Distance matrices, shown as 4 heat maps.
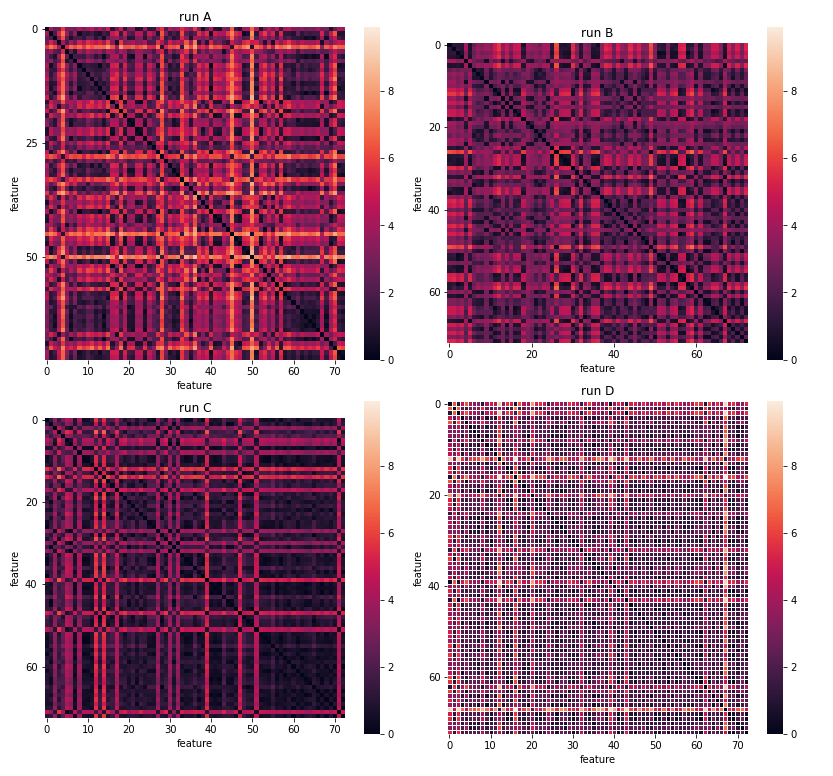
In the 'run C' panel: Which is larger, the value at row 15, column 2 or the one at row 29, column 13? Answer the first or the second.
the first
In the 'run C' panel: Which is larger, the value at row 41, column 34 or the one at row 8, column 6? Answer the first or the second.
the second
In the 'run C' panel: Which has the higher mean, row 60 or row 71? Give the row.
71
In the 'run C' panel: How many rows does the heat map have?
73
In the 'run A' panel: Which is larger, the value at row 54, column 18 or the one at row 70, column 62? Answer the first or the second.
the second
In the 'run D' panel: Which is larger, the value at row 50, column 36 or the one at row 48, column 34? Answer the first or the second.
the first
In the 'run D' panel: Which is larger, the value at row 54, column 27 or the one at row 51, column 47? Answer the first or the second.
the second
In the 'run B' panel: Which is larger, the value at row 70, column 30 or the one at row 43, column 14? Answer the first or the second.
the second
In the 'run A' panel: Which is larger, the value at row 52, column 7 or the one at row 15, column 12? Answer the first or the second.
the first
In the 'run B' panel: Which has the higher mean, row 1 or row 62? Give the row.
1
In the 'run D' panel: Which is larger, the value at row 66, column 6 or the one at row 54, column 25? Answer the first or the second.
the first
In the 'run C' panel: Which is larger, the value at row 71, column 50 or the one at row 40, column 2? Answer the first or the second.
the first
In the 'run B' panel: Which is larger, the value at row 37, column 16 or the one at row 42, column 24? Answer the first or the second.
the first
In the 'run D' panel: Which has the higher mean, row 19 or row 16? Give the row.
16
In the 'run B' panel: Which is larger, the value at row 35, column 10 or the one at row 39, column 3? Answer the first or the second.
the second
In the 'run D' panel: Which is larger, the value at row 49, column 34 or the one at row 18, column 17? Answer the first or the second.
the first
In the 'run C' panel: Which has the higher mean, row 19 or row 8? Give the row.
8
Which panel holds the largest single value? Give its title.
run D
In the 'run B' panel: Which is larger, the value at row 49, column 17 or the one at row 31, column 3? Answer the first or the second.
the second
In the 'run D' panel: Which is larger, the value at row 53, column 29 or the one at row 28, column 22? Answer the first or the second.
the second
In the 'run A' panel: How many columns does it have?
73
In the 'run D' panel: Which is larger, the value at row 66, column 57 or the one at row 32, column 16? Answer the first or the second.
the second
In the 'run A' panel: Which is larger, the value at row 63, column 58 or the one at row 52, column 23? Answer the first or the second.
the first
